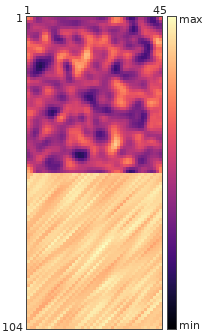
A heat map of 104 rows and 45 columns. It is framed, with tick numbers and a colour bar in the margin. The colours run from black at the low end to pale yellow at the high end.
It is made of 2 by 1 panels. Panel 1,1: middling, blotchy, strong in contrast. Panel 2,1: very high, slanting up to the right, faint in contrast.
